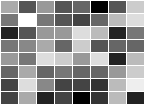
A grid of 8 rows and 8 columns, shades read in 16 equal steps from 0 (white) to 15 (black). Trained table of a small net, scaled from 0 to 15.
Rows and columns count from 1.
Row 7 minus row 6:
2 -3 -2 3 2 3 -2 -2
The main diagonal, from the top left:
5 0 6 9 6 9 4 13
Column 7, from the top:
10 4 13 9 13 6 4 4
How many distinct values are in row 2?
7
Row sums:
68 52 62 60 44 58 59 84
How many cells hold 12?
2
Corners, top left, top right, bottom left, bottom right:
5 3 11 13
